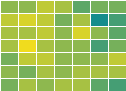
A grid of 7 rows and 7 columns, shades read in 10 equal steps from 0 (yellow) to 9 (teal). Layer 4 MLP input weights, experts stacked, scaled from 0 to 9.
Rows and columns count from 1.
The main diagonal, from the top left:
4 1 2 4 4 3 7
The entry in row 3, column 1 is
3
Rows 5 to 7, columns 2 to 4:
2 2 4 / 5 3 4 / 3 4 3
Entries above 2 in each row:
6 4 5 6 4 7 7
